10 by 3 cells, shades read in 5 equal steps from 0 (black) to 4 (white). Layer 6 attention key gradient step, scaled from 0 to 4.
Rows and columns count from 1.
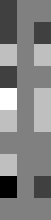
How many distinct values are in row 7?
1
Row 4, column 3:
2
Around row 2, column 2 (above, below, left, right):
2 2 1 1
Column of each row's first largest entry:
2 2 1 2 1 1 1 1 2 1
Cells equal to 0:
1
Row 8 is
3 2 2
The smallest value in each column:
0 2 1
